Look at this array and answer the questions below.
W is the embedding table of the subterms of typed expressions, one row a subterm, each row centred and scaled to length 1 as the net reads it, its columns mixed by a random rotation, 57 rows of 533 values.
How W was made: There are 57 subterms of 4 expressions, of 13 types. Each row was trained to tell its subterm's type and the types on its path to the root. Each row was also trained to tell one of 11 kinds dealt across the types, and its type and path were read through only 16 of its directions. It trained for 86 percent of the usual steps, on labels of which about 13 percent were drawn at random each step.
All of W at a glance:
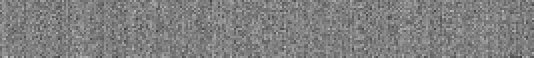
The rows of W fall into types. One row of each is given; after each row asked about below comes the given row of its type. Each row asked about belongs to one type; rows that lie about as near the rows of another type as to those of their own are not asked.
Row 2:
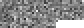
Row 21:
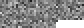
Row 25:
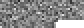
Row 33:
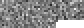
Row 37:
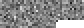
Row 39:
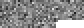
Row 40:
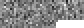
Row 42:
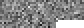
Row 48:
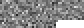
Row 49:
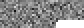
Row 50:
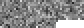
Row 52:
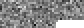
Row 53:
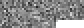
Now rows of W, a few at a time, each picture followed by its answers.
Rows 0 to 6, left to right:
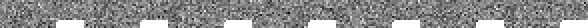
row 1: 40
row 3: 37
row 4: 37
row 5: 48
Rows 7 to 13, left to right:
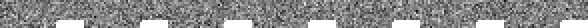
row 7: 2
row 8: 42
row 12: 53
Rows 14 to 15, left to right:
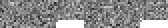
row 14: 49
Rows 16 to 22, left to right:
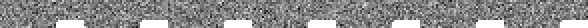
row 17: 25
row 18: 49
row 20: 33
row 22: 21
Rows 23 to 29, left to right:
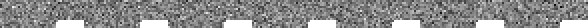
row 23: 33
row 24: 39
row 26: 2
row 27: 48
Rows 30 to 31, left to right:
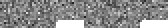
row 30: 25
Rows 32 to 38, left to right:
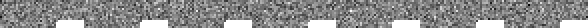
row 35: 39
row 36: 53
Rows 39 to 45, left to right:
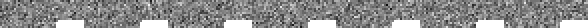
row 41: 49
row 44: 2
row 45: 39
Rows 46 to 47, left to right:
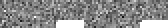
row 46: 53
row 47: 48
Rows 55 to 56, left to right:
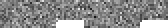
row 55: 39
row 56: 42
